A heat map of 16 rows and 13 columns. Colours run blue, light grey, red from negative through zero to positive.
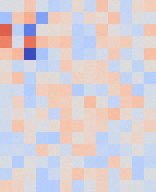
Histogram: heavy tails on both sides. Roughest part: top left. Odd patch: rougher, in the top left. Average level on the scale: 50%. Slope: none. Mirror symmetry: none.
